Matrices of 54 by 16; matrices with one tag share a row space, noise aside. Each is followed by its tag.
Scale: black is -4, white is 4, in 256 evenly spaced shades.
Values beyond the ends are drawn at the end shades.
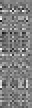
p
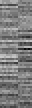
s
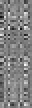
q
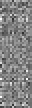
p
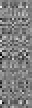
p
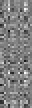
q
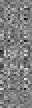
q
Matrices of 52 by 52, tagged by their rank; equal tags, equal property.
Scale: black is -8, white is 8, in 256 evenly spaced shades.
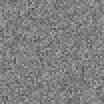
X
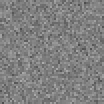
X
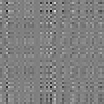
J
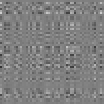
J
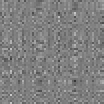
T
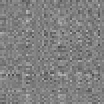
T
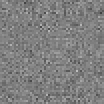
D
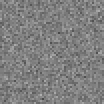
X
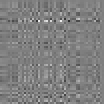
J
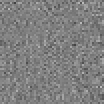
D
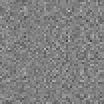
D
